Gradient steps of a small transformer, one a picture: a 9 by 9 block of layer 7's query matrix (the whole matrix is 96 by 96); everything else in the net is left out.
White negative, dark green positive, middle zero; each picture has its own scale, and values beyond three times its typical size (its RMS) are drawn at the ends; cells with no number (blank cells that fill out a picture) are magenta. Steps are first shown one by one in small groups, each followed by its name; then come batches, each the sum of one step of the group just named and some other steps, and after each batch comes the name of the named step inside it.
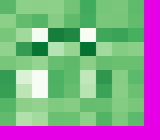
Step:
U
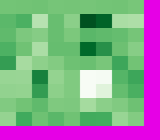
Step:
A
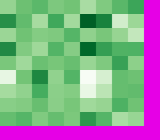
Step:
A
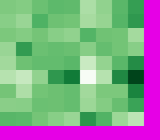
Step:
U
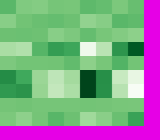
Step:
U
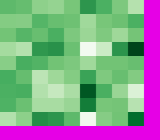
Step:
U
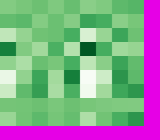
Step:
A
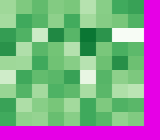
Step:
U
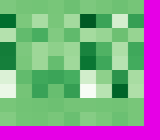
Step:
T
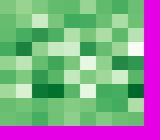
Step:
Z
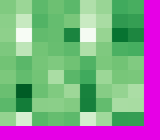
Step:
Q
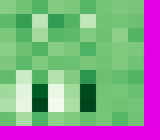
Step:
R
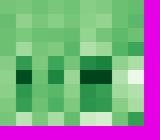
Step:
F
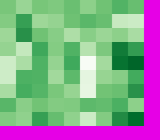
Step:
Z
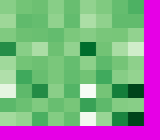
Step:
F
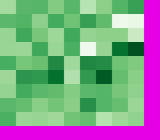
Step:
F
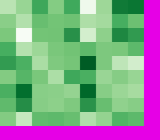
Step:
Q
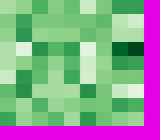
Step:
R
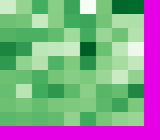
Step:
Z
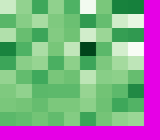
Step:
Z
